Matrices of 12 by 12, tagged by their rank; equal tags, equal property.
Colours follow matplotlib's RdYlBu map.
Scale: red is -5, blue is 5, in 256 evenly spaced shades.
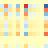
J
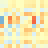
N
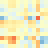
N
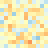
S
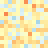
S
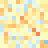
S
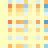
J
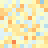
S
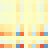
J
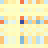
J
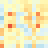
N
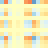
J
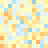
S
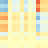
J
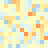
S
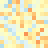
S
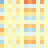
J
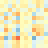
N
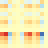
J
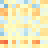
N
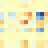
N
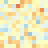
S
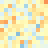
S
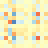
N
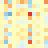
N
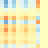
J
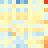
N
